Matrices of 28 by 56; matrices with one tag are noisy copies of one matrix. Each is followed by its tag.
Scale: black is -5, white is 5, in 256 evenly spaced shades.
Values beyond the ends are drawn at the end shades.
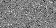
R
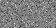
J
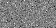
J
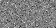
J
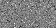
J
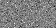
J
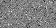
R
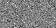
J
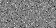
J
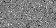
R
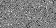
R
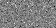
J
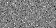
J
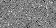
R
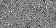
R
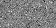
R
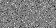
J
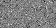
R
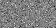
J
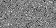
R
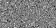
J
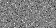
J
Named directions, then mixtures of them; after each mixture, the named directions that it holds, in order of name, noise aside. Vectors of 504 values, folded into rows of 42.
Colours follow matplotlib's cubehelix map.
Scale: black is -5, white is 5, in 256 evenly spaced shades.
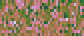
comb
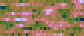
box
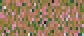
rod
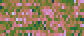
box, rod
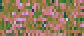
box, comb, rod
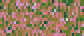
box, comb, rod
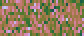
box, comb, rod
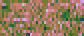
box, rod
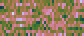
box, rod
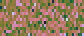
box, comb, rod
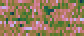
box, comb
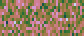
comb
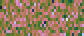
box, comb, rod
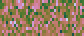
comb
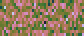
box, comb, rod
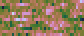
box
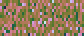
rod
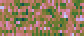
box, comb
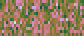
comb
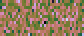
comb, rod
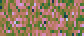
box, comb, rod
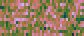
box, comb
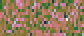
box, comb, rod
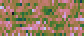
box, rod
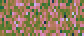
box, comb, rod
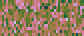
comb
